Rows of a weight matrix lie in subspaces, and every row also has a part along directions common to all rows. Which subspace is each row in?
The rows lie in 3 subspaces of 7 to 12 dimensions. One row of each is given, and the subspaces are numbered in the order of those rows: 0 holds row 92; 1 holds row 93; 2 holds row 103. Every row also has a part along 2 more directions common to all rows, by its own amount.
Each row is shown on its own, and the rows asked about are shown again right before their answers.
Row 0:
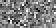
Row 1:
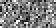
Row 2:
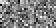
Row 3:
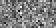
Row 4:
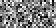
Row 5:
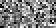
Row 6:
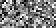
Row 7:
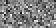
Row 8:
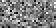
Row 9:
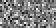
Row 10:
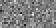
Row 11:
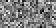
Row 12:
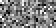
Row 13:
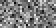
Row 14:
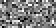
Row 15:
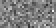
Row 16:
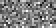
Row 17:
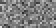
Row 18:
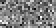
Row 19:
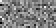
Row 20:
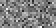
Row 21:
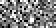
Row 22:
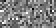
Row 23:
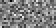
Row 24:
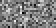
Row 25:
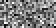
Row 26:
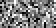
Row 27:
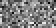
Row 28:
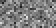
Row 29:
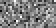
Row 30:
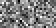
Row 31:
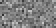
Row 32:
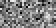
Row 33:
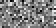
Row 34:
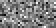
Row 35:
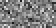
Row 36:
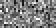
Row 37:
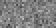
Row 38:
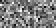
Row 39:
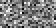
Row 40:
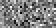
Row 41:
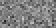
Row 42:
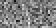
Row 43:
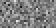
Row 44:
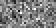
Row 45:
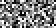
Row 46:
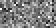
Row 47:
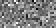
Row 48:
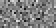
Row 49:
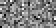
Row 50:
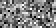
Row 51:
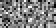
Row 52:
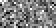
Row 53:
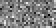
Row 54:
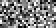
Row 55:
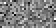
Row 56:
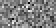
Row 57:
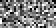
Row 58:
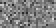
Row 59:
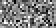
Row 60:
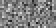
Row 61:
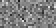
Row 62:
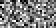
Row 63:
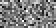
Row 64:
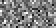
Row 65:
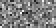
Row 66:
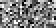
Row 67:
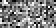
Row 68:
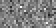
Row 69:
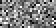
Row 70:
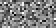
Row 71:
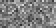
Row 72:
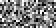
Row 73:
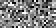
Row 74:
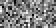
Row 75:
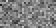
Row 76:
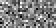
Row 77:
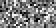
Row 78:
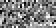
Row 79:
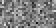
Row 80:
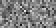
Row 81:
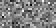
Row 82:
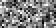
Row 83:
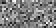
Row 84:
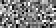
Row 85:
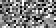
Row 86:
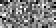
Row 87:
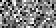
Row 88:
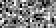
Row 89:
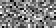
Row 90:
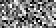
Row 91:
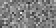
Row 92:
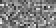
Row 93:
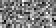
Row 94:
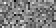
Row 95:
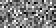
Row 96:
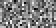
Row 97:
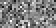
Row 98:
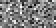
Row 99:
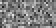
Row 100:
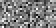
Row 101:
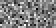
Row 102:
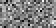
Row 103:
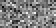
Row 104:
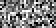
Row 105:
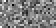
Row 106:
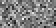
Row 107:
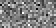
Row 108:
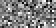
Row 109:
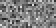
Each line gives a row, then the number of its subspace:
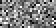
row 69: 1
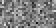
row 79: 1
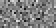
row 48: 0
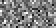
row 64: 1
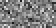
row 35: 0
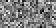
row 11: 0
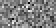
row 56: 2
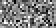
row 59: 1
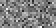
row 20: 2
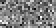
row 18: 1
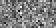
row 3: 1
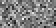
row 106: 1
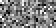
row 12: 0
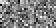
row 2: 0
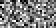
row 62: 0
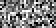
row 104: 1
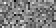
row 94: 2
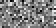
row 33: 2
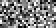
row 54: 0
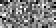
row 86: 0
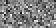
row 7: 2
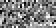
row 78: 1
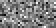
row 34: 0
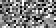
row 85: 2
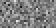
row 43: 0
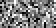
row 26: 2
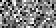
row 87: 0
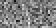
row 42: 1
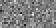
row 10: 2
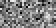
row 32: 2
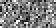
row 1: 2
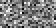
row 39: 2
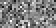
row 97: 1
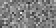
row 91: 2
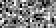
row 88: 2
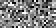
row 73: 2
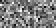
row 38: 0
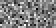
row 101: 0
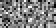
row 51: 0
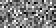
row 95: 2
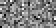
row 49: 2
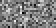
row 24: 2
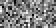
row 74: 2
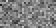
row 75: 2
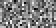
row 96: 1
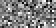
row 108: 1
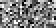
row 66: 0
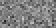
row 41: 1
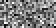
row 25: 2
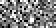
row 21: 0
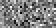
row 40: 1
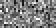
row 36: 2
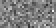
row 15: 1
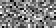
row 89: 2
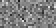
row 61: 0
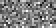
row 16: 1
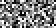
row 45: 2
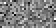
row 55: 2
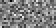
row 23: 2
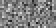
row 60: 1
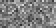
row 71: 2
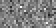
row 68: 1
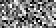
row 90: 2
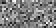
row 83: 1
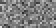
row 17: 1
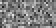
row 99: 1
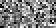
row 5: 1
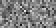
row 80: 1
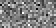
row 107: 2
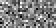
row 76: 0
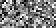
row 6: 0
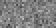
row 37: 1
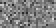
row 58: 0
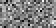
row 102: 2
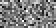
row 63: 0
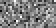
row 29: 2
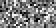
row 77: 2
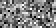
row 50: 2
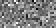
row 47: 2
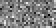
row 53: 1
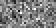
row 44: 1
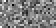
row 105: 1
